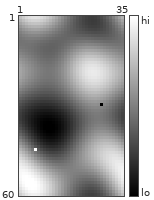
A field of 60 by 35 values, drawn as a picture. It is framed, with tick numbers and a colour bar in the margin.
Lone odd cells: 2, 1 higher and 1 lower than their neighbours. Average level on the scale: 50%. Roughest part: bottom left. Ninth with the lowest average: middle left.
